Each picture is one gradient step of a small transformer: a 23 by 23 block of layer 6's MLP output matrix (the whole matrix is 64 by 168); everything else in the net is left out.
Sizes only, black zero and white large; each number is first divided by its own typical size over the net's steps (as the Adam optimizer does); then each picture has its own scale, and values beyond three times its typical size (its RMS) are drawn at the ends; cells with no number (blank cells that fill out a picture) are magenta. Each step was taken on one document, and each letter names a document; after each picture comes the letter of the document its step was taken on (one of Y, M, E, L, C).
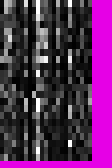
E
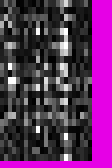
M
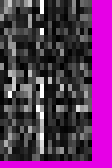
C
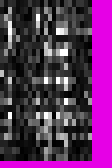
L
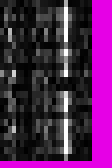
M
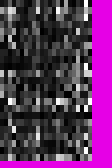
C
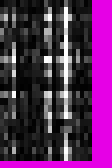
M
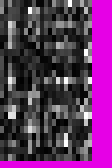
C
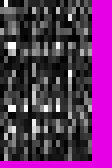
E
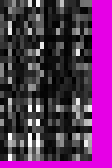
C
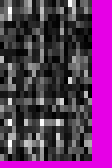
C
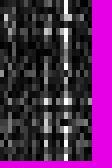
M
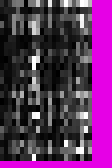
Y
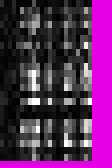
Y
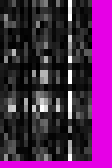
E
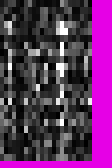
L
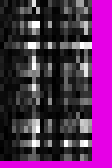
Y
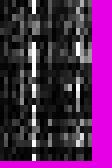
Y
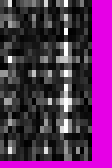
M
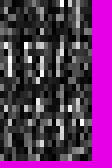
C
